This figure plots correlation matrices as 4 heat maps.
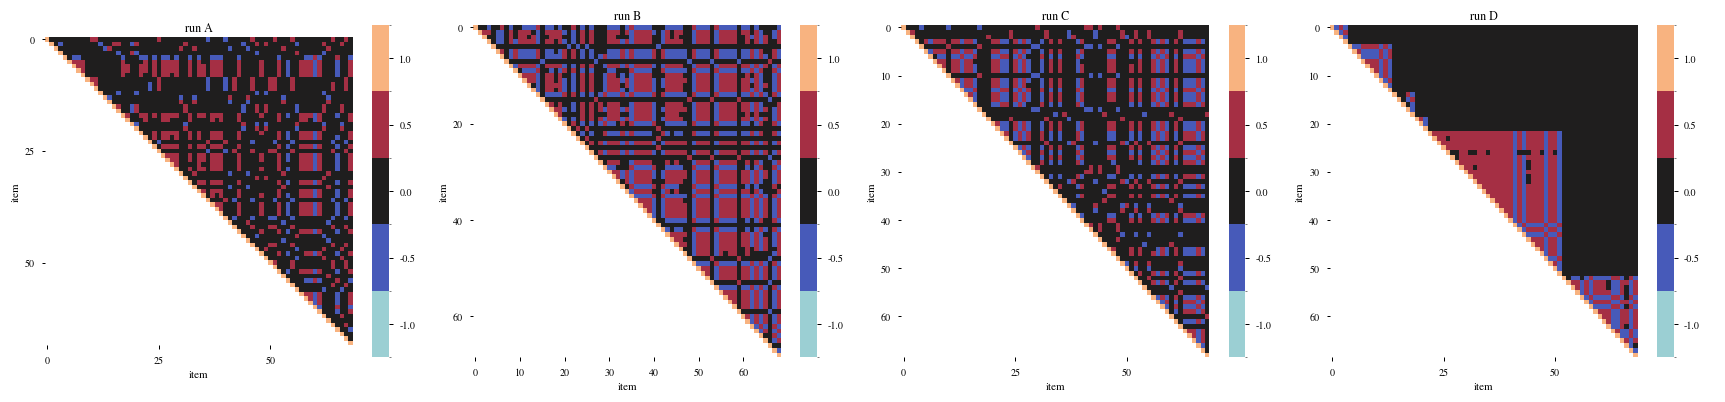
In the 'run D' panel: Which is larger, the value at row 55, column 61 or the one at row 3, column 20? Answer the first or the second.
the first
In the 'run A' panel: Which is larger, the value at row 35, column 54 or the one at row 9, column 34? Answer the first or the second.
the second
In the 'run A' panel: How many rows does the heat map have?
69
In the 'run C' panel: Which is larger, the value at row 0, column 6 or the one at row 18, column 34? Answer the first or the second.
the first
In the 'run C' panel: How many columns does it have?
69
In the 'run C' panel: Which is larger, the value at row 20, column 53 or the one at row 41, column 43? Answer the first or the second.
the first
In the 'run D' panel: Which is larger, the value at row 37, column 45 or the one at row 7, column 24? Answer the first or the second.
the first
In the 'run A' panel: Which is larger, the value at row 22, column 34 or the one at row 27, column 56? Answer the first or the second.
the first
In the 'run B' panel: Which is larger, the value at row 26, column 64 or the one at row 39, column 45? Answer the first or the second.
the second
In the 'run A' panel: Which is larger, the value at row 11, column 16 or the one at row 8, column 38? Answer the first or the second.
the second
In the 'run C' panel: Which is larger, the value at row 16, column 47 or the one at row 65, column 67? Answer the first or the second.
the second
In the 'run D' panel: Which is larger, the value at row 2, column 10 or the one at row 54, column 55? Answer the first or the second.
the second
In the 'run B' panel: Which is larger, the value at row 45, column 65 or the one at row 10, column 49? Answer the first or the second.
the first
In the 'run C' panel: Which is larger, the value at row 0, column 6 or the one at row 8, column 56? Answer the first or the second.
the second
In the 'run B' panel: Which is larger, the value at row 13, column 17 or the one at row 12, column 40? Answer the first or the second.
the first
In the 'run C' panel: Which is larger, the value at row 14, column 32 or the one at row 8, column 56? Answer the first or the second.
the second
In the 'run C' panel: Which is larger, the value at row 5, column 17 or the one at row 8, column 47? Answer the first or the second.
the second
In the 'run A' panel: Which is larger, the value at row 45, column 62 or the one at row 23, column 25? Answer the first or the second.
the first
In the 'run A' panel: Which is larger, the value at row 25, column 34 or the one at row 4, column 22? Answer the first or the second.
the first
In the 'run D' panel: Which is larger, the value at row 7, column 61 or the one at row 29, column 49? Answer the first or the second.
the second
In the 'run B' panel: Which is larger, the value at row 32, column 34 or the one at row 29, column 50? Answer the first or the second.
the first
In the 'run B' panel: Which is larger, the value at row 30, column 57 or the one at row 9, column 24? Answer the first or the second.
the first
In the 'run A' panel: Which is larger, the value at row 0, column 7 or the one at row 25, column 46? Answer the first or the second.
the second
